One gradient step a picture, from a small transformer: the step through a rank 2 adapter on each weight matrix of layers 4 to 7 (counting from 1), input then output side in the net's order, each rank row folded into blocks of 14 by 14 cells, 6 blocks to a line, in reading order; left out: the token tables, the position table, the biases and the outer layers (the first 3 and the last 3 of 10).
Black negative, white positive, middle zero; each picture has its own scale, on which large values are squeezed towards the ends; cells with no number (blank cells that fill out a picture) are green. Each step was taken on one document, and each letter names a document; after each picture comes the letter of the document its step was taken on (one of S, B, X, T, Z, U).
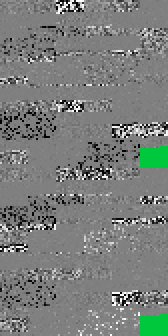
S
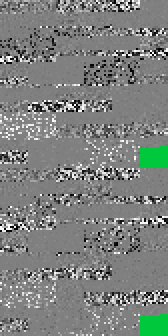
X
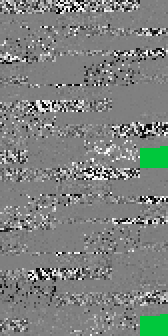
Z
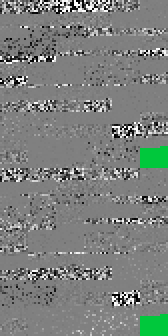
Z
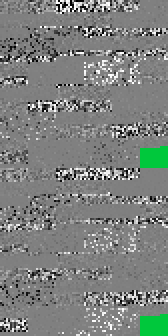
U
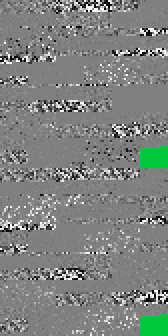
Z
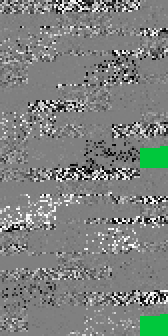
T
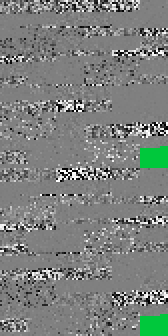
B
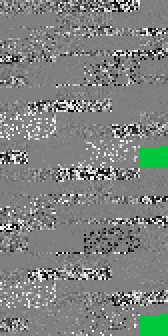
X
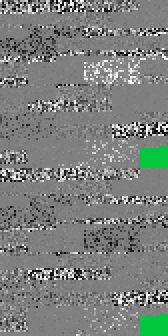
U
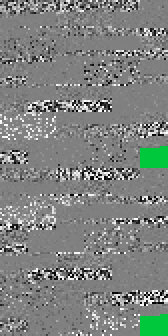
X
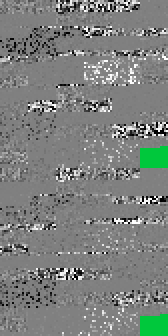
U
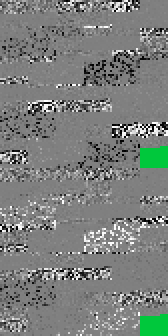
S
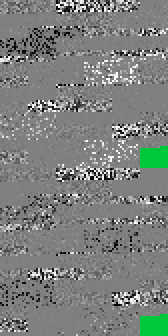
U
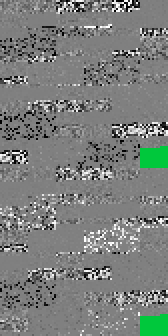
S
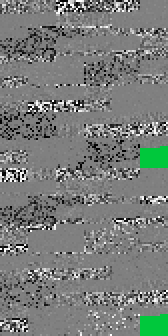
S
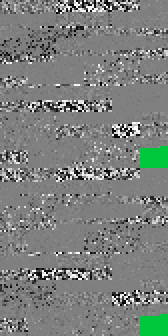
Z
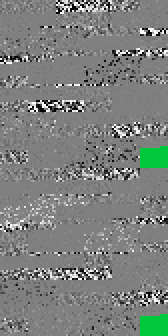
Z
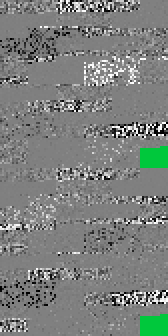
U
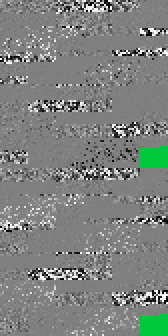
Z
